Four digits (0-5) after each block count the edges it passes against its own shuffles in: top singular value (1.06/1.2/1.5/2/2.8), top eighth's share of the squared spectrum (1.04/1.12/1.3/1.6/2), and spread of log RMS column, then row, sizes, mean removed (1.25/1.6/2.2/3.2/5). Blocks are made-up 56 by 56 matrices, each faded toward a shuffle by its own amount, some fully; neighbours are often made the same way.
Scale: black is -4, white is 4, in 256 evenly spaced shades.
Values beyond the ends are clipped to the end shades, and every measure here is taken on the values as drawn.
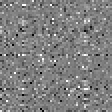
4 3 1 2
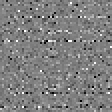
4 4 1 2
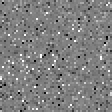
0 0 0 0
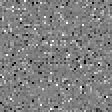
2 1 0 0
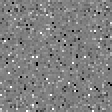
0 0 0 0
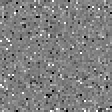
1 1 0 1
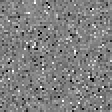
0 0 0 0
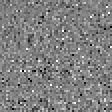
1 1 0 1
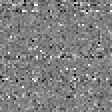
2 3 1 2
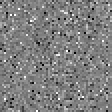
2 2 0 0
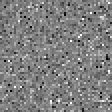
1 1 0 0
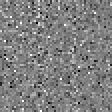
3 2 1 0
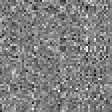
4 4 2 2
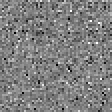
3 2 1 0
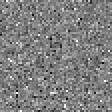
2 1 0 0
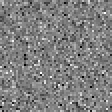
2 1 0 0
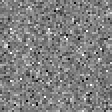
2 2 0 0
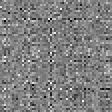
4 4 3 2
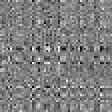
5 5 3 3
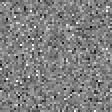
0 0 0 0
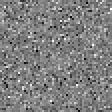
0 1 0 0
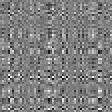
5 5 4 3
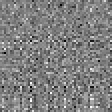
4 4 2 2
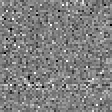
3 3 1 1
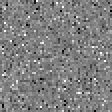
2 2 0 0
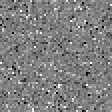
0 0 0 0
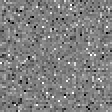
2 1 0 0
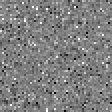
1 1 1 0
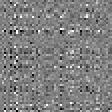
4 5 3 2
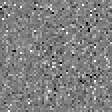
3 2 1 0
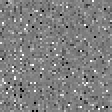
2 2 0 0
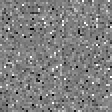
1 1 0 0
